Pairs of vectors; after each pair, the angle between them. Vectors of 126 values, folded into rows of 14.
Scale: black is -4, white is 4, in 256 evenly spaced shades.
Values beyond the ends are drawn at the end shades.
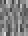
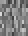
partly opposed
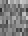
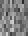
orthogonal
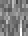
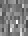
partly aligned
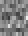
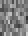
partly opposed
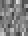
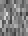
orthogonal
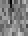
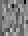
orthogonal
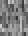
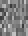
partly aligned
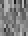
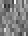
nearly opposite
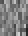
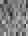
partly opposed
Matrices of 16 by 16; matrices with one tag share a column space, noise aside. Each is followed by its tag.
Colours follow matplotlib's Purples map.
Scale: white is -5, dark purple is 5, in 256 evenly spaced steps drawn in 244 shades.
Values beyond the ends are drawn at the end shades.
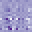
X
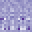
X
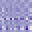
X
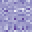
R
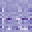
X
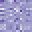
R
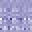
X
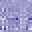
X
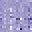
X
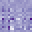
X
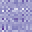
R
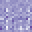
X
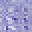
X
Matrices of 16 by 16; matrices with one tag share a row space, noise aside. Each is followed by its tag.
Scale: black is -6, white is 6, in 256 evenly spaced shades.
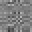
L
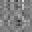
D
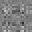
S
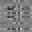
L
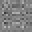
S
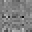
S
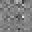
D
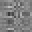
L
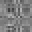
L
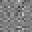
D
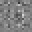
D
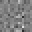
D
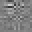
L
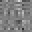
D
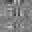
L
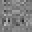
S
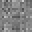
S
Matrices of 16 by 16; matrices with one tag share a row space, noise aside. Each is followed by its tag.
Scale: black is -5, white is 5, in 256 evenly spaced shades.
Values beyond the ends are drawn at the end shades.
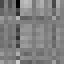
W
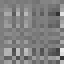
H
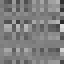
H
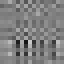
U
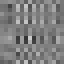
U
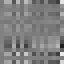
H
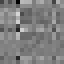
W
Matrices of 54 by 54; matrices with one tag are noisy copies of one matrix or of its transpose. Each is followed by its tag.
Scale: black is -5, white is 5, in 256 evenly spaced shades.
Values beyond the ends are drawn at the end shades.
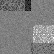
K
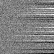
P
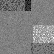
K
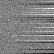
P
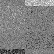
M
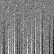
P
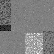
K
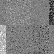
M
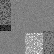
K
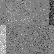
M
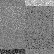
M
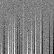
P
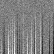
P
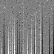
P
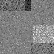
K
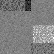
K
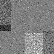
K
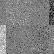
M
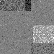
K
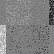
M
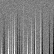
P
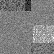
K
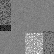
K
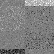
M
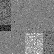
K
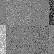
M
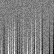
P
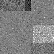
K
